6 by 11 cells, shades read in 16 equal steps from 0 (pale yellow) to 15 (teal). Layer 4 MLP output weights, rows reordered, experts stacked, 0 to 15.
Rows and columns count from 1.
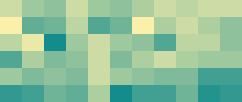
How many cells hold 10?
2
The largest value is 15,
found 2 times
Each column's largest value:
13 12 15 10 11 15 12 12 9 14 13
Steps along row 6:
down down up down up down same down up down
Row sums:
50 63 68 67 85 124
